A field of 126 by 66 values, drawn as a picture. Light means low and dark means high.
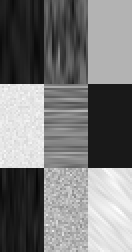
It is made of 3 by 3 panels. Panel 1,1: very high, streaked downward, faint in contrast. Panel 1,2: high, streaked downward. Panel 1,3: low, flat. Panel 2,1: very low, fine-grained, faint in contrast. Panel 2,2: middling, streaked across. Panel 2,3: very high, flat. Panel 3,1: very high, streaked downward, faint in contrast. Panel 3,2: low, fine-grained. Panel 3,3: very low, slanting down to the right, faint in contrast.
